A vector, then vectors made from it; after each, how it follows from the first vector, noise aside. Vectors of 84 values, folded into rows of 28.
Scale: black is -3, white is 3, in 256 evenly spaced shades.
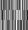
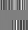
partly zeroed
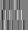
partly zeroed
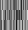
negated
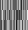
negated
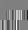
partly zeroed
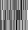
negated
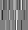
partly zeroed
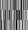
negated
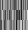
negated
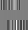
partly zeroed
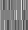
partly zeroed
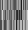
negated
